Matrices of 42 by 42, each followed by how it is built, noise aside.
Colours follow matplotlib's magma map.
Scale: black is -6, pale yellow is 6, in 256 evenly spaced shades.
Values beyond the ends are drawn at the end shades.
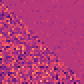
lower triangular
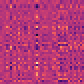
low rank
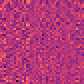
low rank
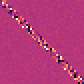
banded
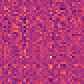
low rank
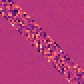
banded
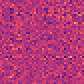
low rank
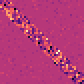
banded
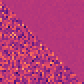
lower triangular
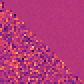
lower triangular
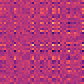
low rank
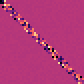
banded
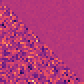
lower triangular
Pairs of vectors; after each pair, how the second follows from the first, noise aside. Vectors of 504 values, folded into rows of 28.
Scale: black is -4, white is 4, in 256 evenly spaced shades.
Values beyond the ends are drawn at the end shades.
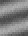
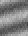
negated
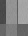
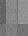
shrunk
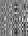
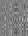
shrunk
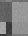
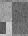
negated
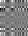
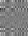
shrunk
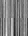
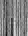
negated
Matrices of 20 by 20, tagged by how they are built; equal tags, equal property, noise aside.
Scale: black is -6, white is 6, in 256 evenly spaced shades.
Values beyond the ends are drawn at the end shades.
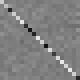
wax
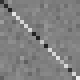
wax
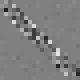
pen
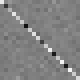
wax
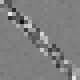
pen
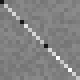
wax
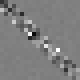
pen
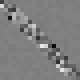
pen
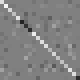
wax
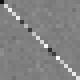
wax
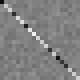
wax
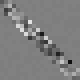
pen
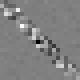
pen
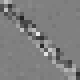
pen
